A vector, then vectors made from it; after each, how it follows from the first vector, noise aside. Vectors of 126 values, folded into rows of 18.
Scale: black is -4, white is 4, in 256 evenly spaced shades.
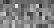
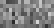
reversed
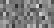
sign-scrambled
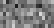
sign-scrambled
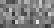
reversed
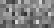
reversed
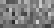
reversed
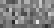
reversed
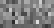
reversed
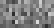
reversed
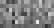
reversed
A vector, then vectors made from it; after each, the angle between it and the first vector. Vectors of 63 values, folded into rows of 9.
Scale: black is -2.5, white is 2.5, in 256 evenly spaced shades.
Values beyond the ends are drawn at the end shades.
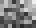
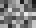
partly opposed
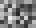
orthogonal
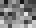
nearly opposite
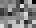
partly opposed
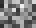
orthogonal
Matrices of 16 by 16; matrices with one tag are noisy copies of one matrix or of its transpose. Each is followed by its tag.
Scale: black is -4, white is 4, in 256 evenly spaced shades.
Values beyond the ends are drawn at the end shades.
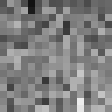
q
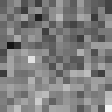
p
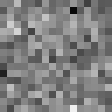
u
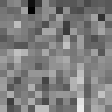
q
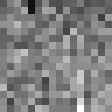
q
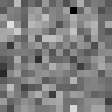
u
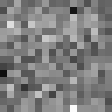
u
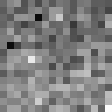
p
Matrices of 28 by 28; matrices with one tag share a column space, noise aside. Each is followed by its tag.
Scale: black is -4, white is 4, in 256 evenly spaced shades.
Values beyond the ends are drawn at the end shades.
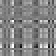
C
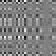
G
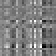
C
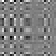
G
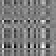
C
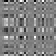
G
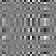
G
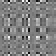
G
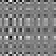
G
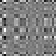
G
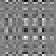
G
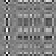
G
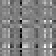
C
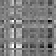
C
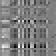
C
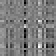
C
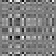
G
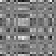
G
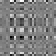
G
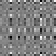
G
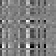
C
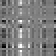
C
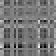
C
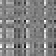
C
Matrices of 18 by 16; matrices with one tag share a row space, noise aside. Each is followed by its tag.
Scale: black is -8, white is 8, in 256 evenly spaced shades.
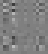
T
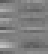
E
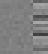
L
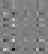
T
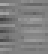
E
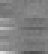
E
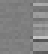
L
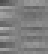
E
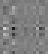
T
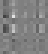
T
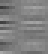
E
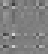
T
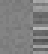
L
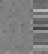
L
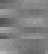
E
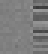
L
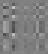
T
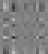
T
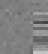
L
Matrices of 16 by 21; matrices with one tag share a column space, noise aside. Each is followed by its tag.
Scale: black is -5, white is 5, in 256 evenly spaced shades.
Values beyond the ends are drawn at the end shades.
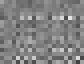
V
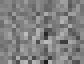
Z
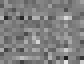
V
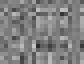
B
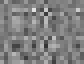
B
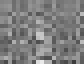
Z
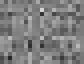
B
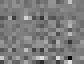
V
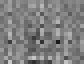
Z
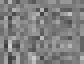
B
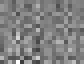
Z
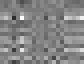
V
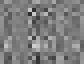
B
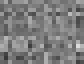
B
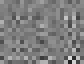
V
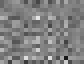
V
